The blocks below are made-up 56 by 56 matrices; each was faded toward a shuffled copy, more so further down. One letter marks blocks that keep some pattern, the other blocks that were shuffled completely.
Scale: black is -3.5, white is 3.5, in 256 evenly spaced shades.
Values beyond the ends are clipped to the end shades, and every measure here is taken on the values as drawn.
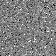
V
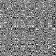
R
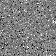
V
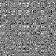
R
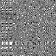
R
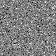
V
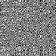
R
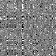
R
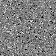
V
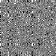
R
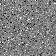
V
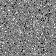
V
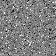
V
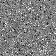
V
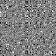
R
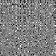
R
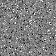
V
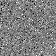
V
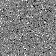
V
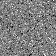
V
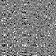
R
